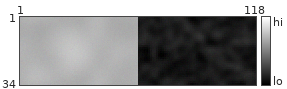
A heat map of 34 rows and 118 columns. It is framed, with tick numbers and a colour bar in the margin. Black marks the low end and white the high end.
It is made of 1 by 2 panels. Panel 1,1: high, smooth, faint in contrast. Panel 1,2: very low, blotchy, faint in contrast.
